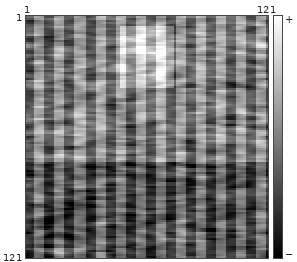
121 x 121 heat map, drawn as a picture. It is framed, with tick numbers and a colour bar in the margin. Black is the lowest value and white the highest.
A horizontal seam about 60% of the way down splits the table, and the top part is higher. The ninth with the highest average is the top middle. An odd patch, higher than its surroundings, sits in the top middle. Upright stripes repeat 12 times across the table.
